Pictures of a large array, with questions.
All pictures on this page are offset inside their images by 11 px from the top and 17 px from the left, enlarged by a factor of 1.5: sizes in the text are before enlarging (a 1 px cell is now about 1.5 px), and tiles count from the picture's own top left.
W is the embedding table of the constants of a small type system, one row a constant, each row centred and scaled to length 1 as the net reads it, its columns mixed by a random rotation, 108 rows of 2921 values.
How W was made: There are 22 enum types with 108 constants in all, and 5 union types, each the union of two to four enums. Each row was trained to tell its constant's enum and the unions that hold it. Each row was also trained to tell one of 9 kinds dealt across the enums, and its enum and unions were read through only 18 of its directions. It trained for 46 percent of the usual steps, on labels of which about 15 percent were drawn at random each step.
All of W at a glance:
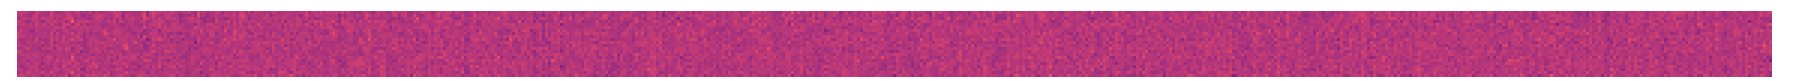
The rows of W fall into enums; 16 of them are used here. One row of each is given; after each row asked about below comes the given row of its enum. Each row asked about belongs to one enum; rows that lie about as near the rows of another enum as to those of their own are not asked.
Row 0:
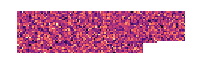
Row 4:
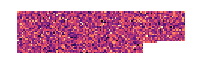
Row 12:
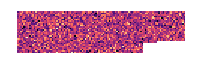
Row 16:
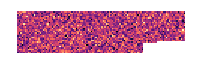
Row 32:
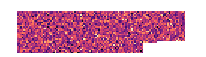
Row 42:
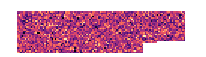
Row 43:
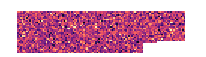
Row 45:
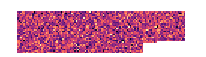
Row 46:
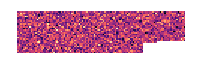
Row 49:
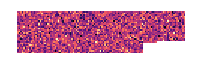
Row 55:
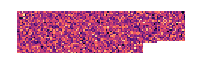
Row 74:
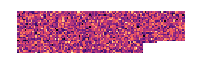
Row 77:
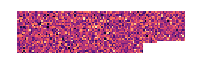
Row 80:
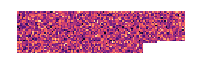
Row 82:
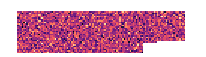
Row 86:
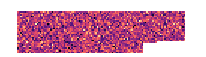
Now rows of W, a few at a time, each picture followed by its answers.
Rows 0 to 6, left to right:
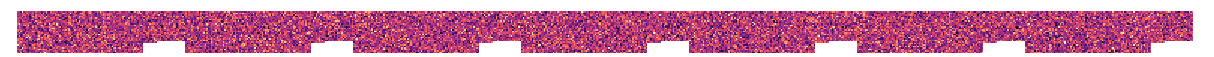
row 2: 46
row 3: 4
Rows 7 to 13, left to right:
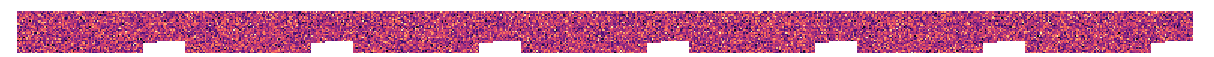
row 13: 80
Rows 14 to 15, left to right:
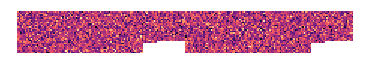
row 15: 0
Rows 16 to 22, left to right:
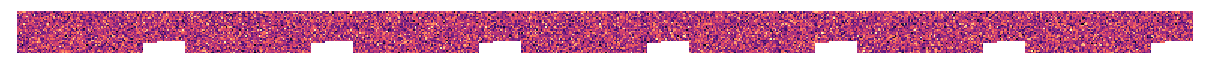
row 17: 4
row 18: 74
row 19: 43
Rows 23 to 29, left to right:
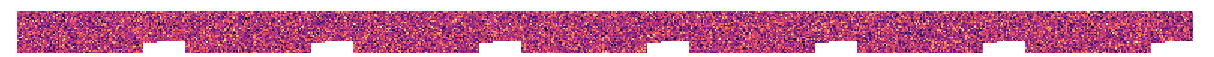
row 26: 42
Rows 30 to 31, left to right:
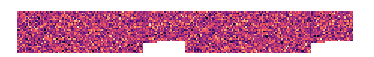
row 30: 82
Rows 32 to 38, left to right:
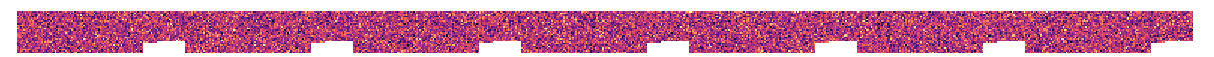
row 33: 49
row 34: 16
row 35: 4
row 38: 82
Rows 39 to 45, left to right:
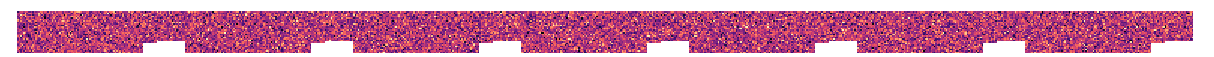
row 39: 74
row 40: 16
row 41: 82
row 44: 12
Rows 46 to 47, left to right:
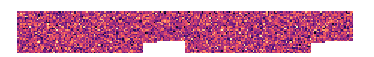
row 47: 45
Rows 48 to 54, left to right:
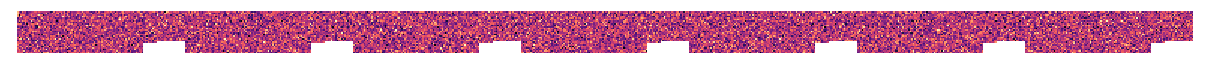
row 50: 12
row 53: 49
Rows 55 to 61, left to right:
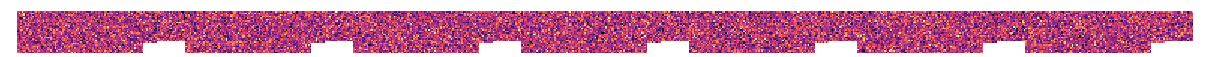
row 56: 42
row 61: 45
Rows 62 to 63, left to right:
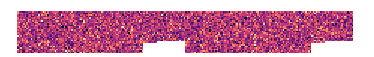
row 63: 45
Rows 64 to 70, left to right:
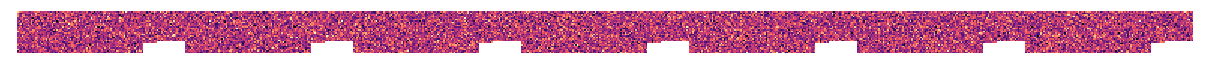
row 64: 82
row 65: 32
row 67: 55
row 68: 55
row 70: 80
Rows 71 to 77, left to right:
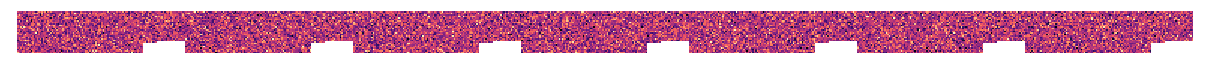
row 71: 42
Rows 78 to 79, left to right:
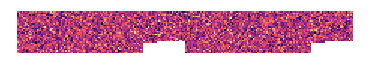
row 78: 0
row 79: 12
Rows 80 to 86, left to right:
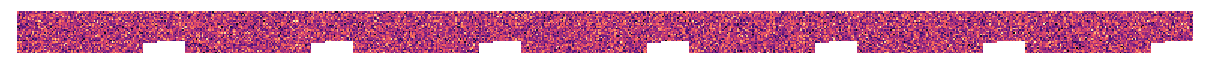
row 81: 16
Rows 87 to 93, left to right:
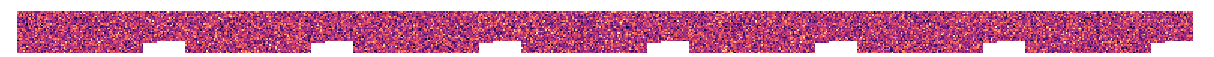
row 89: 16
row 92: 45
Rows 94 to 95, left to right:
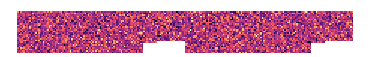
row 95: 55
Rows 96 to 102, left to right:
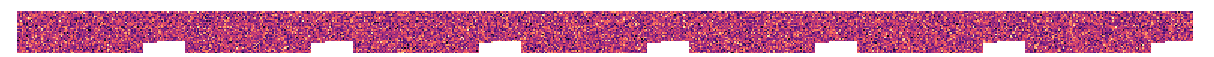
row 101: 4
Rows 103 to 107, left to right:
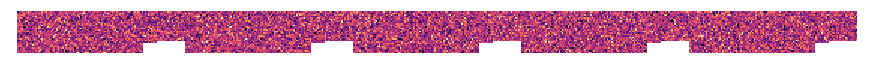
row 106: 32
